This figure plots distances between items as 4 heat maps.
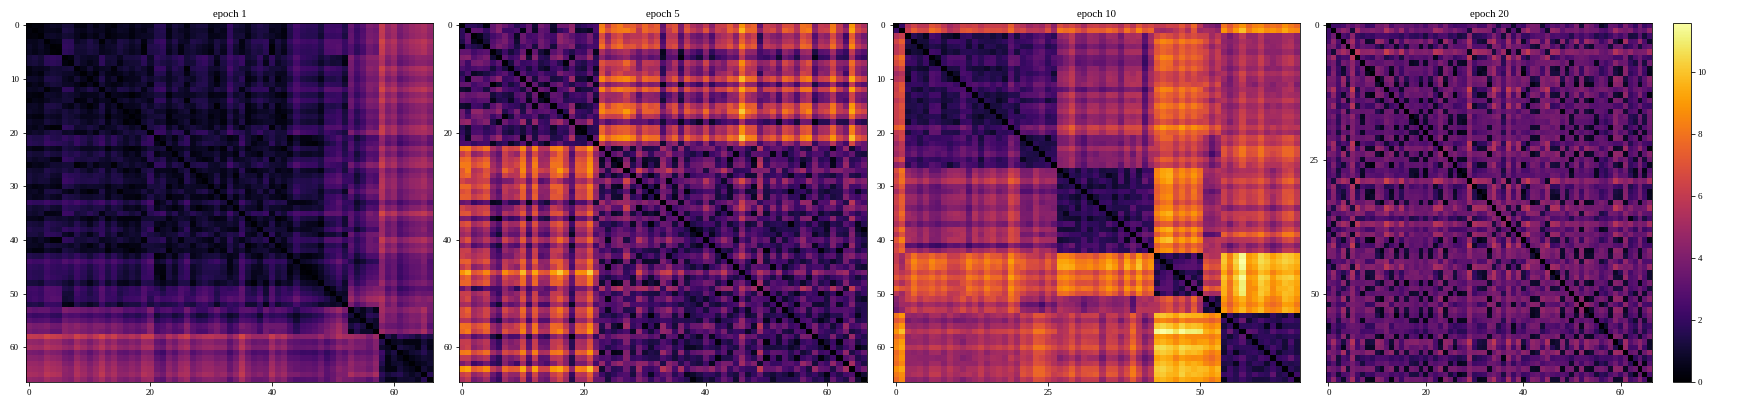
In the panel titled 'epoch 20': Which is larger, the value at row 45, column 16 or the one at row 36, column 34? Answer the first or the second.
the second
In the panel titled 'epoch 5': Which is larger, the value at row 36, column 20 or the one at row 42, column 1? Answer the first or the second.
the second
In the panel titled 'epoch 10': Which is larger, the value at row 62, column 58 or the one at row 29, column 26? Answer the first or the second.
the second
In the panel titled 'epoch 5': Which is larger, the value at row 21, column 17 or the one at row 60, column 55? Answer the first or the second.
the first
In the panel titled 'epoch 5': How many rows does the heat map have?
67
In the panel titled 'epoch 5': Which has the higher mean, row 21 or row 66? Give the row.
21
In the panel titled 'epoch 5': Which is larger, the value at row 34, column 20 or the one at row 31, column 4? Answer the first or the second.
the second
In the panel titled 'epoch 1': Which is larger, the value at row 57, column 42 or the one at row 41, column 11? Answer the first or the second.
the first
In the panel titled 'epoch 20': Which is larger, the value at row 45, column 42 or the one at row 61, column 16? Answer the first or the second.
the first
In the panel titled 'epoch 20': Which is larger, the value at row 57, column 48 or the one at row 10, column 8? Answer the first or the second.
the second
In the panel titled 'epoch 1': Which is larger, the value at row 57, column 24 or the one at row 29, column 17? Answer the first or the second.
the first
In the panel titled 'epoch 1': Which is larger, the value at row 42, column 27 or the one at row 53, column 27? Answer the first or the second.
the second
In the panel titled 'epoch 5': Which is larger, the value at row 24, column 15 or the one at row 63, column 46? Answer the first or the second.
the first
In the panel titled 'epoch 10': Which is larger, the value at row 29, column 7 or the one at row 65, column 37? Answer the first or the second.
the second
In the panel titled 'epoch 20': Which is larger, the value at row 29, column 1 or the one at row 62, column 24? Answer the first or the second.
the second
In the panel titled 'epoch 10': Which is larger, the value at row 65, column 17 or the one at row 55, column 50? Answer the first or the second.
the second
